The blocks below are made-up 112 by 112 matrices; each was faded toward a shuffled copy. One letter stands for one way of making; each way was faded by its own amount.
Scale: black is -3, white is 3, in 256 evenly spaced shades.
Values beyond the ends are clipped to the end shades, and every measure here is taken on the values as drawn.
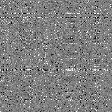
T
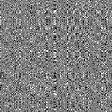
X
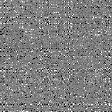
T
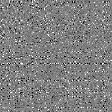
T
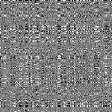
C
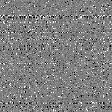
T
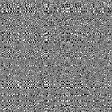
C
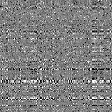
C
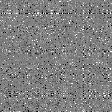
T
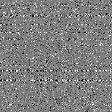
T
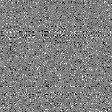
T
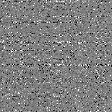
T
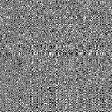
X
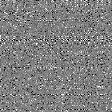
T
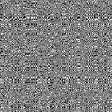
C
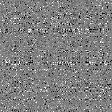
T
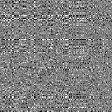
C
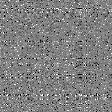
T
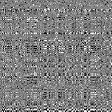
C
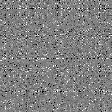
T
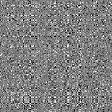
X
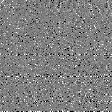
T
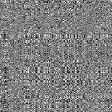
X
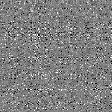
T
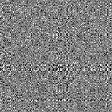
X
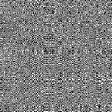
X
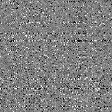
T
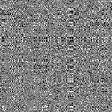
X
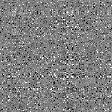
T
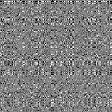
C
